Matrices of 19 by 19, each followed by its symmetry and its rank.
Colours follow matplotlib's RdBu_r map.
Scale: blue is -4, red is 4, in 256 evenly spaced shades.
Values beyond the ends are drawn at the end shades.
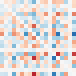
antisymmetric, rank two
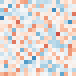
neither, full rank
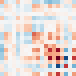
symmetric, rank three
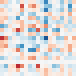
neither, rank three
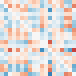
antisymmetric, rank two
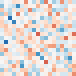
neither, full rank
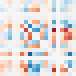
antisymmetric, rank two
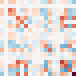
symmetric, rank three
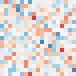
neither, full rank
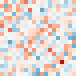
symmetric, full rank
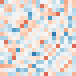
symmetric, full rank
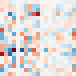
neither, rank three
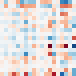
neither, rank three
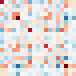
symmetric, rank three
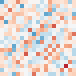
symmetric, full rank
